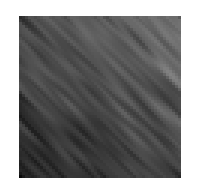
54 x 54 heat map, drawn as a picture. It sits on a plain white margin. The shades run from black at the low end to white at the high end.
No single row or column stands out from its neighbours. On average the colour sits 30% of the way up the scale. The grain runs diagonally down to the right. There is an overall slope up to the top right. The top right is the ninth with the highest average.
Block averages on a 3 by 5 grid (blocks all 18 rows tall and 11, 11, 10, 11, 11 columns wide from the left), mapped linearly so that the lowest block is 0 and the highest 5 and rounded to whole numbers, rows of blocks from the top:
23445 / 22233 / 01122
